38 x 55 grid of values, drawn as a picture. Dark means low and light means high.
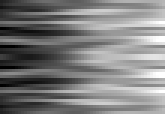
On average the colour sits 50% of the way up the scale. Streaks run across, left to right. It is mirror symmetric from top to bottom. Values rise toward the right.
